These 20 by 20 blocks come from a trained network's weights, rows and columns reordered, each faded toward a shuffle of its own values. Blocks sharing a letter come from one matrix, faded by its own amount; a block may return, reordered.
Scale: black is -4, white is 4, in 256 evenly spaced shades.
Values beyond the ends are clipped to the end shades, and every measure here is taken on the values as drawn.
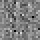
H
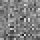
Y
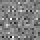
Y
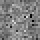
H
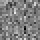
Y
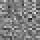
Y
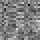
Y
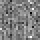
H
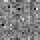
H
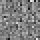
H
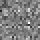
Y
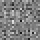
Y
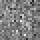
H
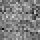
H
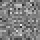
Y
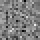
H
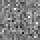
H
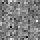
H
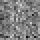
H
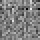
H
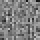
H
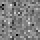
H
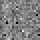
H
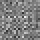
Y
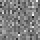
Y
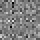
Y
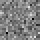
H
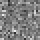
H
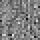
H
